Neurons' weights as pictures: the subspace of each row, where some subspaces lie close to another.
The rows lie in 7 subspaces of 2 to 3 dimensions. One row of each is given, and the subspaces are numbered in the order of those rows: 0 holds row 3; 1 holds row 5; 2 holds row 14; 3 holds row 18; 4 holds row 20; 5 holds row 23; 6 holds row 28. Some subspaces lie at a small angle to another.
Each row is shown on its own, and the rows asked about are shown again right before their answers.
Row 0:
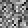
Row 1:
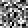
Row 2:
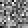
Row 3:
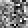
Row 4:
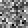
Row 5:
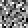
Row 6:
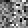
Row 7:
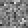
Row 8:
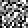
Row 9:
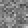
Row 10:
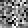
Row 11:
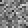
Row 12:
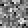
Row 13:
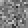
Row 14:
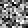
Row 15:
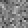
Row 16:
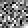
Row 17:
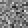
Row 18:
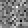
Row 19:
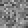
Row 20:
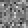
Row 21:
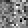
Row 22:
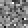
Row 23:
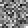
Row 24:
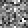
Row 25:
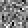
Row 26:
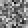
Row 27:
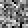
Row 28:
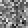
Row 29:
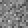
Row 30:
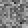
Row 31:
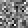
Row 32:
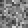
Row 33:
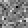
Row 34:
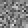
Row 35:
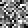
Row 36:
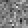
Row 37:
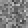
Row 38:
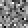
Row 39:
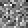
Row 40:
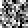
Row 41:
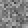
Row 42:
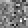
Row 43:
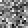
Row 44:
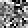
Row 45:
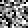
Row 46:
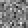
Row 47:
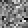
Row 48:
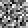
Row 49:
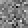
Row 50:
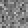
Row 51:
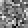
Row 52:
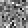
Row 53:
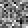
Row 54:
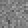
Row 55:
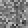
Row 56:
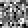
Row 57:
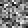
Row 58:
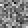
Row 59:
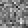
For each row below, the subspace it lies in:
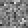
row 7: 4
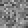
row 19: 6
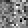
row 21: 0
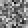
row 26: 2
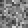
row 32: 3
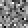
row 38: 1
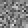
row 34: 5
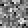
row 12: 1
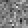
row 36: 0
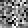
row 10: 3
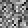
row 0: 5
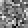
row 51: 3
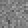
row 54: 5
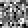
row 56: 4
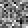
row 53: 2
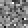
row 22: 1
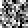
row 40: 3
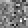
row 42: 0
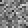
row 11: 5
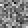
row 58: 2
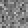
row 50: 4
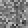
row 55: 6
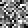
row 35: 5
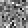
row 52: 4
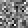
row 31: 5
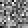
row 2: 3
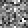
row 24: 4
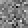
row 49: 3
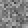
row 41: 2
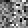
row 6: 0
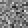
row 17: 5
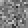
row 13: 3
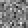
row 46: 4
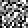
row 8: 1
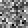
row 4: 6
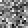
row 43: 6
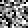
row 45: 5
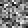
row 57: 2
